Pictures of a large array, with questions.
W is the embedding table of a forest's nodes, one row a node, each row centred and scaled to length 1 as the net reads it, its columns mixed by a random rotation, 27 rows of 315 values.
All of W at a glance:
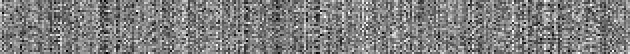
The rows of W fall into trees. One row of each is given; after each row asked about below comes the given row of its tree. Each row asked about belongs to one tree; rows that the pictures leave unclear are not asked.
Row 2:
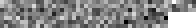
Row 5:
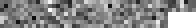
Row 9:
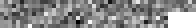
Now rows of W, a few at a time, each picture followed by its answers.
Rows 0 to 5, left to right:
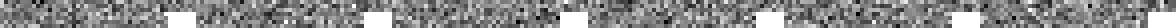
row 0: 9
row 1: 9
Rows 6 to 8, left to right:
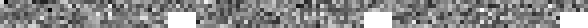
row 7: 9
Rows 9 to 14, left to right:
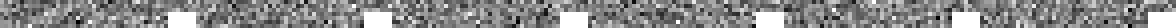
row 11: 2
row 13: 5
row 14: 2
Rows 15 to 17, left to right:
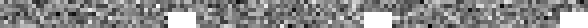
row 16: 9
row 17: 5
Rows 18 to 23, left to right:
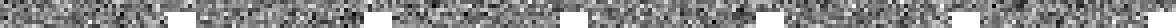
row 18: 9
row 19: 2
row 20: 9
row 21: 2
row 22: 9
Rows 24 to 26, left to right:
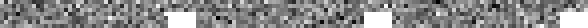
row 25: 2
